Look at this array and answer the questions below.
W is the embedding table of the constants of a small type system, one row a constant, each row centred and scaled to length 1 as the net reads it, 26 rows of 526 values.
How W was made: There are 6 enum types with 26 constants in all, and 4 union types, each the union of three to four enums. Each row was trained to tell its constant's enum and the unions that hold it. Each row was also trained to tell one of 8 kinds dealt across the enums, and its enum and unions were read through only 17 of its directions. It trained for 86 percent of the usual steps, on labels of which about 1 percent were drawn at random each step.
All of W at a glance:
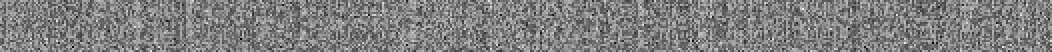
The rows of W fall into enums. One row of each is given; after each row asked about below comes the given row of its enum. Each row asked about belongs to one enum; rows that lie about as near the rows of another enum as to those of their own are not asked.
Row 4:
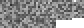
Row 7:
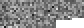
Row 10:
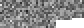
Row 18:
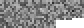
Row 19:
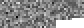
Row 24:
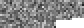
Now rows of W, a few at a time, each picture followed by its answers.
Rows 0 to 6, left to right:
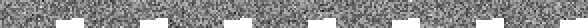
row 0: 19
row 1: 24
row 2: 18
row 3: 24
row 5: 4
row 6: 7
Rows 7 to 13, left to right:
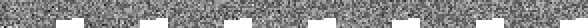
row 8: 18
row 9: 10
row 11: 4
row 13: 10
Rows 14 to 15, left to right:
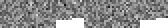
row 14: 18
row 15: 24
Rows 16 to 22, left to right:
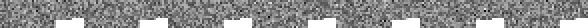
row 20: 10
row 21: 4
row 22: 19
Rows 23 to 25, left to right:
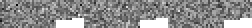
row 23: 7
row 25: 18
